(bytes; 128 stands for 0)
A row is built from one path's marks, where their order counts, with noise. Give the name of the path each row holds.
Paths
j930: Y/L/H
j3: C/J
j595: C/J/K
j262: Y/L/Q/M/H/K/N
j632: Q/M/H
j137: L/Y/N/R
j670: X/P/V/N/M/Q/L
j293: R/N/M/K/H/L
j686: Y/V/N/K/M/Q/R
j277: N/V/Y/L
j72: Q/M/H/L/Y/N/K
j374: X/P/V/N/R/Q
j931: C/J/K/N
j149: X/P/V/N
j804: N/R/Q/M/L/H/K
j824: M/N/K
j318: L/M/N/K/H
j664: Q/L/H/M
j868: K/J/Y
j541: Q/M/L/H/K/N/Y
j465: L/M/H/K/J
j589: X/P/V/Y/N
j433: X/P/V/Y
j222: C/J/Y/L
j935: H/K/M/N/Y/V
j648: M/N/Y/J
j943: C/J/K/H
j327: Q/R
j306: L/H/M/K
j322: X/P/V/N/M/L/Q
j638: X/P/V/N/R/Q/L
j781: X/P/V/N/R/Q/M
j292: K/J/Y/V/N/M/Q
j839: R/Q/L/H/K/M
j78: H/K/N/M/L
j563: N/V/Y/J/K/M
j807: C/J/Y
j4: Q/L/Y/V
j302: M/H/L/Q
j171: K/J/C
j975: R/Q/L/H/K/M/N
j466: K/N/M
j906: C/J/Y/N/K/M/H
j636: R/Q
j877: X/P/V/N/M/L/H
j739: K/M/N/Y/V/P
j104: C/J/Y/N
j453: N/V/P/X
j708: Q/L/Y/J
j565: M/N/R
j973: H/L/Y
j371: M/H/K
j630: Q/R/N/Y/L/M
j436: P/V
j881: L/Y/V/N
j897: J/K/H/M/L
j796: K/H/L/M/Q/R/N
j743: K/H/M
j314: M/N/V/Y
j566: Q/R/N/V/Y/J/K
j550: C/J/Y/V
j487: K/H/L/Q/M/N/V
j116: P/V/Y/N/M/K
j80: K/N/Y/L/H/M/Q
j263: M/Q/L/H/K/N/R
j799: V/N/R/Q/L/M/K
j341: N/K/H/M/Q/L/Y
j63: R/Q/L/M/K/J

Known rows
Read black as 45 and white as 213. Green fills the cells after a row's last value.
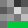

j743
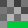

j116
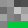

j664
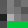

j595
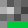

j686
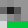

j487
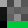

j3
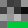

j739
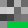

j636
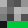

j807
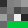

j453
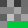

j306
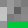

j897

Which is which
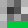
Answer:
j4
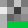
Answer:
j670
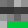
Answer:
j149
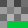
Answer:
j799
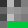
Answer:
j371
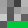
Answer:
j433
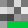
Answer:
j302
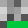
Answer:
j973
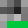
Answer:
j436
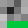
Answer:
j935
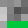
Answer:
j78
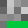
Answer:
j877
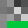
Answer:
j839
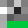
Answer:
j638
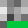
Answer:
j341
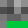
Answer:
j104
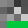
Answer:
j563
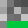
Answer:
j630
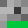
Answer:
j293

